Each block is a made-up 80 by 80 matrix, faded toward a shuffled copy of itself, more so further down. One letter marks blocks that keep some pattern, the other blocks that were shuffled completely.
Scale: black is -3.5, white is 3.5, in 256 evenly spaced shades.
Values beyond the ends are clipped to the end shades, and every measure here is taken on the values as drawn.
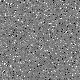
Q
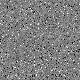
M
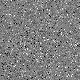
M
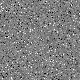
Q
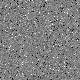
Q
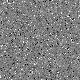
Q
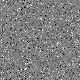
M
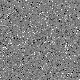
M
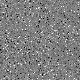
M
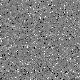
M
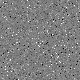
Q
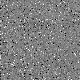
M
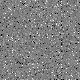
M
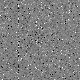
M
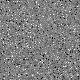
M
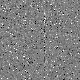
M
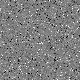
Q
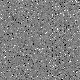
M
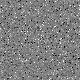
Q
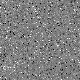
M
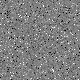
Q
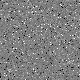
Q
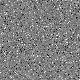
Q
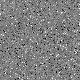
Q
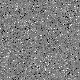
M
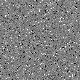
Q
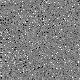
M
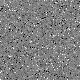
Q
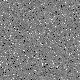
Q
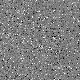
M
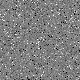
Q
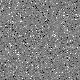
M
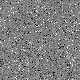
M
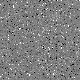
M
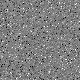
Q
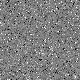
Q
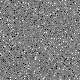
Q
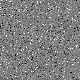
M
